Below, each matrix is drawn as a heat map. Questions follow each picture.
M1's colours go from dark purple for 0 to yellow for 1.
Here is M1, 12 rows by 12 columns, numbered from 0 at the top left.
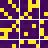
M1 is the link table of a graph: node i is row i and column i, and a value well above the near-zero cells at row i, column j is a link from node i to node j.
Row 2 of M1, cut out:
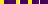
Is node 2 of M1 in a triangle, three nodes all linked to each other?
yes
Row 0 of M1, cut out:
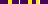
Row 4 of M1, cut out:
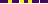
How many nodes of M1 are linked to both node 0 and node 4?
2
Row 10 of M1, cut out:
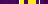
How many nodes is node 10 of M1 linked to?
3
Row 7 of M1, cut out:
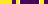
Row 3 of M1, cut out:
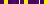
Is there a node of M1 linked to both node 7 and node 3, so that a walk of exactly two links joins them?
yes
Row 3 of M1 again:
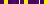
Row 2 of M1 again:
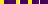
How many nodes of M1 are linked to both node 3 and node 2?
0
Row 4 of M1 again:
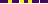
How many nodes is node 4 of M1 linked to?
3
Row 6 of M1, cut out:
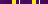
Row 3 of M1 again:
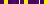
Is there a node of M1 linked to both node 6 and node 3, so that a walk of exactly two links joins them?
no
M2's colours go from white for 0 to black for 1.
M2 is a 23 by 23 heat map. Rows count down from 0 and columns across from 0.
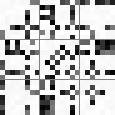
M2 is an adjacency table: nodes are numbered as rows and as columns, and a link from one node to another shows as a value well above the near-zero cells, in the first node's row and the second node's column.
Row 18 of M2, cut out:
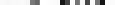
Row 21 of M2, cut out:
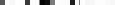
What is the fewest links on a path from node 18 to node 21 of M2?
3
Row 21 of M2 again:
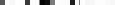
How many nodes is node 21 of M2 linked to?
6
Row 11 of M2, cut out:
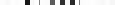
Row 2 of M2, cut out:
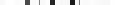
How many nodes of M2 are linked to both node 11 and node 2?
3
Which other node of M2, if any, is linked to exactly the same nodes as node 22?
node 21
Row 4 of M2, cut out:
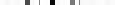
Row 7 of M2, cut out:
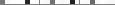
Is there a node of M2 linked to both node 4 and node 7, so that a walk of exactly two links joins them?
yes
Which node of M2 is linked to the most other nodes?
node 10
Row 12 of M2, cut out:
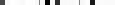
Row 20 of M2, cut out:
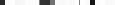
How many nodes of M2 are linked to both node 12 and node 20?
3
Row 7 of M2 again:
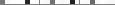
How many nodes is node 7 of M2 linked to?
5
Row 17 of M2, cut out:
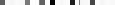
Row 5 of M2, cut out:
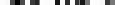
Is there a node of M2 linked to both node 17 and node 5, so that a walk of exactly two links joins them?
no
